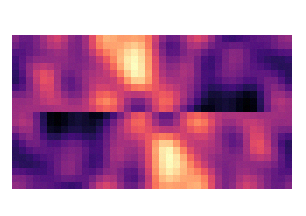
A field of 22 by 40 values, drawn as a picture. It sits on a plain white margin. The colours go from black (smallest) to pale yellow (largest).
There are no lone odd cells. It looks the same turned upside down. The centre is the roughest part.
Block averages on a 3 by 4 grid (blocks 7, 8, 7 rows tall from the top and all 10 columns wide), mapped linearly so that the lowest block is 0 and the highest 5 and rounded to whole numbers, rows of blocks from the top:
1510 / 1221 / 0151
